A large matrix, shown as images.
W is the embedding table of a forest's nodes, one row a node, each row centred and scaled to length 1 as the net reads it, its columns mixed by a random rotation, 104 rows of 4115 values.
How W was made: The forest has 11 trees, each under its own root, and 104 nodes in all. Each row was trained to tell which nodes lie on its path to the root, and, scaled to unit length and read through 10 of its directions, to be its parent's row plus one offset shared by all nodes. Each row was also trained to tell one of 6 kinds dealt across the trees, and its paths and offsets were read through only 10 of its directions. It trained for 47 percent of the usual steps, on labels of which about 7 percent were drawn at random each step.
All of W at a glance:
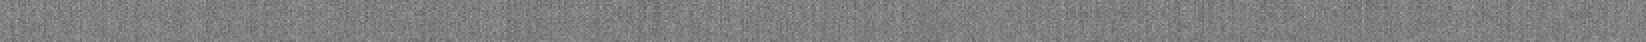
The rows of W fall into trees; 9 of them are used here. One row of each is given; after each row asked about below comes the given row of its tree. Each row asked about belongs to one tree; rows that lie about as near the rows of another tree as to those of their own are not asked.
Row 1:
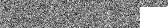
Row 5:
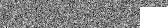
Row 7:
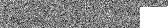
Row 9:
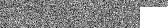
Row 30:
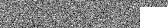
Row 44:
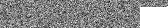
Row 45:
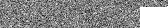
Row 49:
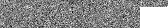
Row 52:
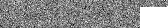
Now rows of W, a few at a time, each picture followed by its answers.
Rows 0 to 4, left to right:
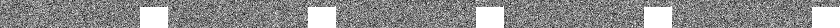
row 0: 44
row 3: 9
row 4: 1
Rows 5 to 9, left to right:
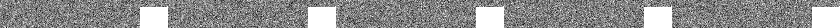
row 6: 5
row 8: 1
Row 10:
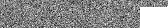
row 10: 49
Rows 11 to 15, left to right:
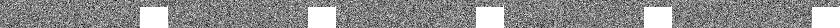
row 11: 1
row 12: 45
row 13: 30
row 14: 45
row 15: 5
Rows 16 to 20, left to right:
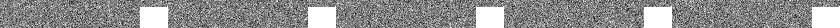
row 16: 49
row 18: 5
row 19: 5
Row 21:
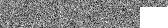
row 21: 52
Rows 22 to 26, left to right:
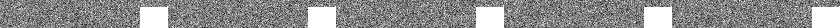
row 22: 1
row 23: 5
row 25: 52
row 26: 45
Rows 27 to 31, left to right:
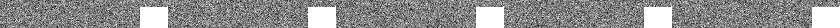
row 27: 9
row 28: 52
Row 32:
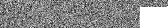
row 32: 44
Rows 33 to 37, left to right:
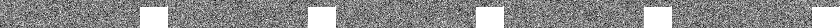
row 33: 52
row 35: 5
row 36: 44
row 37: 9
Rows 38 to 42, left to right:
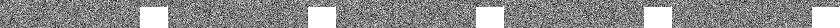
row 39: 9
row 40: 52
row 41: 44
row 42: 5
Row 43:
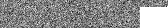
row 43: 49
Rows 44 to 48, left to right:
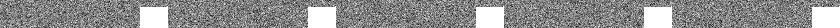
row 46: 1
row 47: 5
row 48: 45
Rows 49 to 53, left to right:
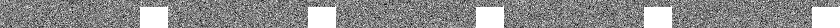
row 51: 5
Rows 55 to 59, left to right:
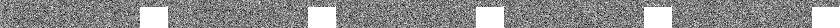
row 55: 7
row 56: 30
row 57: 45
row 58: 1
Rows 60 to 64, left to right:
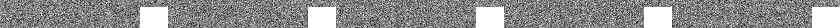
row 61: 9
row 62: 7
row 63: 9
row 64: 52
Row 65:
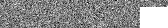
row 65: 1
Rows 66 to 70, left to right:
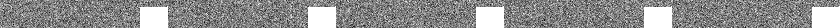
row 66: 7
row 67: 45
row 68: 9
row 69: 45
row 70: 45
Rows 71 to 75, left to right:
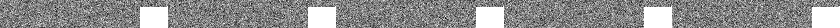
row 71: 52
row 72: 9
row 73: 1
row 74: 1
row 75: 45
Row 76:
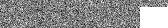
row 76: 30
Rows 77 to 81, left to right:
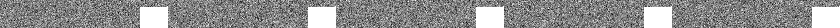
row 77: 9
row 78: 5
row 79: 7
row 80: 52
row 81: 49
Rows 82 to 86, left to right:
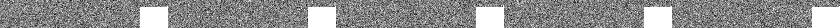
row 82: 1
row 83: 30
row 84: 1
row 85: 5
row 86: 45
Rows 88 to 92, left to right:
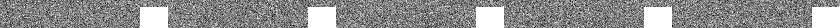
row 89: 1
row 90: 45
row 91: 45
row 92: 52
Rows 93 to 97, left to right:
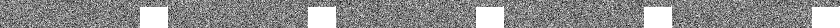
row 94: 5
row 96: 1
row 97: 45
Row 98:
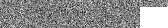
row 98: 30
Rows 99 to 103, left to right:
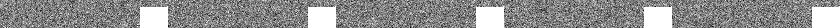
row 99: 5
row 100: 52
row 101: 52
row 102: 30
